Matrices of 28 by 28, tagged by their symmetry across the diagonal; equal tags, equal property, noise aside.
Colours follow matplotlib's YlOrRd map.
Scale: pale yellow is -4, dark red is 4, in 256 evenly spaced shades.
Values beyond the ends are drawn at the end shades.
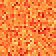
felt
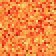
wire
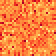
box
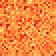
box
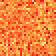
wire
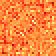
box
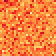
wire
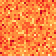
box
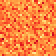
felt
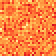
box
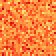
felt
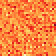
felt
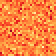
wire
